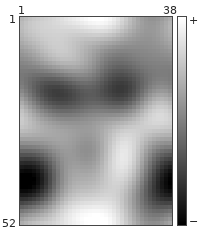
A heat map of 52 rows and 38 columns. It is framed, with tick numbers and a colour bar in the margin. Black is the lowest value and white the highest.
Slope: none. Ninth with the lowest average: bottom left. Ninth with the highest average: bottom middle. Lone odd cells: none. Average level on the scale: 60%.
